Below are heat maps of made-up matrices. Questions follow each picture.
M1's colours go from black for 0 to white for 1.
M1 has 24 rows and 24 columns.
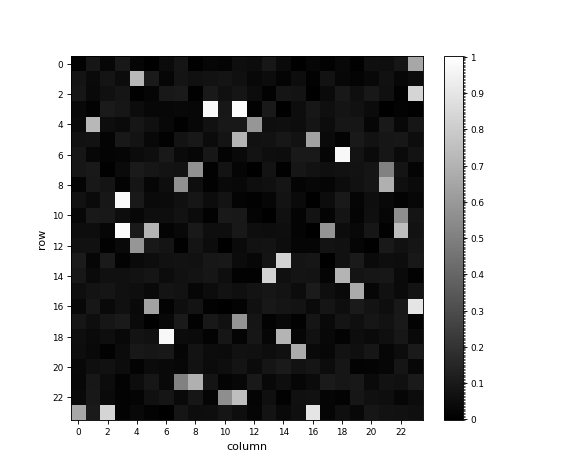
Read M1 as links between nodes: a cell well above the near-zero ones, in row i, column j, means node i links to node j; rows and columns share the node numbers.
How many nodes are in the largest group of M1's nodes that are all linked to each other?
3
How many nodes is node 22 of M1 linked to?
2
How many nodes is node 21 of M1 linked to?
2
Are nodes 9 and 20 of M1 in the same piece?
no
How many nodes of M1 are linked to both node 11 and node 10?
1
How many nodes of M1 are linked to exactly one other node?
11
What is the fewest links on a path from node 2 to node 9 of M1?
6
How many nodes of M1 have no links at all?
1
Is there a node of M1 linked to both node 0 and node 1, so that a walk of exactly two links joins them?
no
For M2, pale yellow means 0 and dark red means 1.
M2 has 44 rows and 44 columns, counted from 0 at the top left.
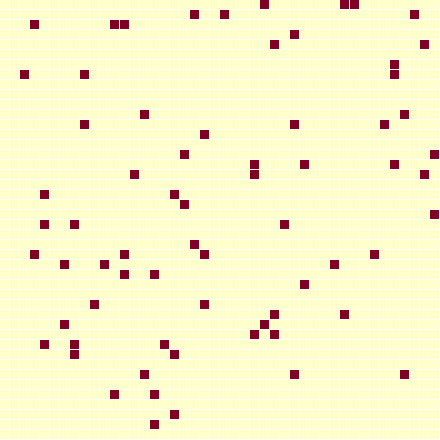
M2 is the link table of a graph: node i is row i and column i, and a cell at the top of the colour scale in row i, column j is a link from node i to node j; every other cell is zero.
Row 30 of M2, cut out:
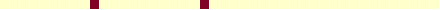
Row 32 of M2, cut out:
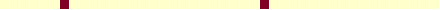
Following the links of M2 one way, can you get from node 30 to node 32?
no
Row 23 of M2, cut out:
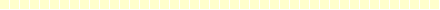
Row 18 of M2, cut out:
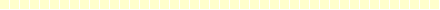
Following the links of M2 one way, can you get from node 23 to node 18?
no
